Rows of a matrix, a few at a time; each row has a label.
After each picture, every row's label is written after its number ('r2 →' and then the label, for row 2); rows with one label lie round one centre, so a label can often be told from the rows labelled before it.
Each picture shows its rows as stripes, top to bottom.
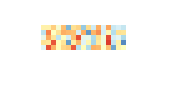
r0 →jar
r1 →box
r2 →jar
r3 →jar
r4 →box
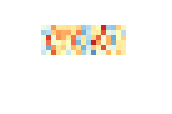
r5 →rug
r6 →rug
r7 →box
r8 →box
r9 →rug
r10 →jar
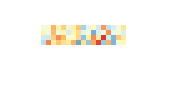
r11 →rug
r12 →jar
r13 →rug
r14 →box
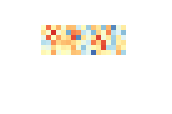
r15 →box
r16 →jar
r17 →box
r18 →rug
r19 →rug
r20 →jar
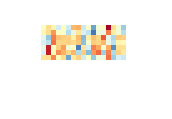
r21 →jar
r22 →jar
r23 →rug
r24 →rug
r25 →box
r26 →box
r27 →jar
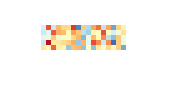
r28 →box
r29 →rug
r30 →rug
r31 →box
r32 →jar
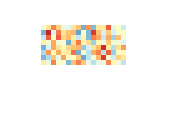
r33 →jar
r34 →box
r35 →box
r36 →jar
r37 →rug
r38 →box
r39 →rug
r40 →jar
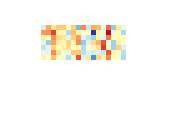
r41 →box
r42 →jar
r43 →jar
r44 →rug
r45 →rug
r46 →jar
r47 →jar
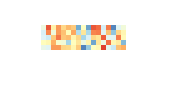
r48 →box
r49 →box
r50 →rug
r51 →jar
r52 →rug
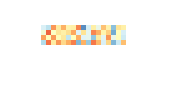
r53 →rug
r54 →box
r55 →jar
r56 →box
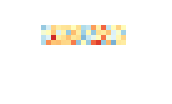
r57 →rug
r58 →jar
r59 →rug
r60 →box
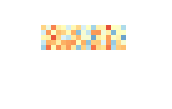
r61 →jar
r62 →box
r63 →jar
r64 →box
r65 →box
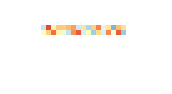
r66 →box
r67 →jar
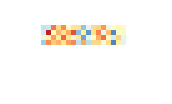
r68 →rug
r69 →box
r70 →rug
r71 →box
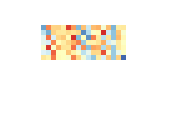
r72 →box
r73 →rug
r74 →box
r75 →rug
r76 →box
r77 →rug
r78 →jar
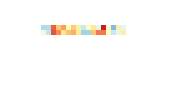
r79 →rug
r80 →rug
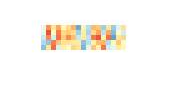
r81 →box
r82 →box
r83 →box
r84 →rug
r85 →rug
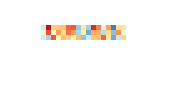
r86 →box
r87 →box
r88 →rug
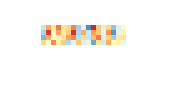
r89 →box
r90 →box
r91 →box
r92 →jar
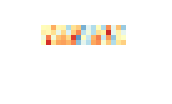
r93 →jar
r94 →jar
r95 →box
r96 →box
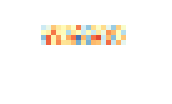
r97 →rug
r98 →jar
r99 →box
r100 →box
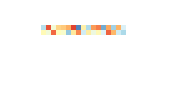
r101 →box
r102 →jar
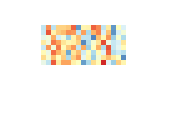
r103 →box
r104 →box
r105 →jar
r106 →rug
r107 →box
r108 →jar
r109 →jar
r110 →rug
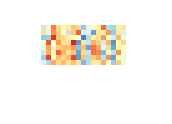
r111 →rug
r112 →jar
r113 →rug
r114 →box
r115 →box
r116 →box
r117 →box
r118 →rug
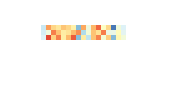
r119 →box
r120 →rug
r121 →box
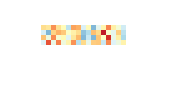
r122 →jar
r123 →rug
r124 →jar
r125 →box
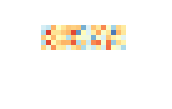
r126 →rug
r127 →box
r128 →jar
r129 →box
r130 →jar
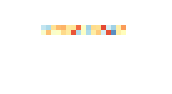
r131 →rug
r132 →box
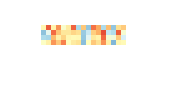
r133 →box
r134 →rug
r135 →rug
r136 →rug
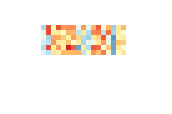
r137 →box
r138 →box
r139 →rug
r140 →rug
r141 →box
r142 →rug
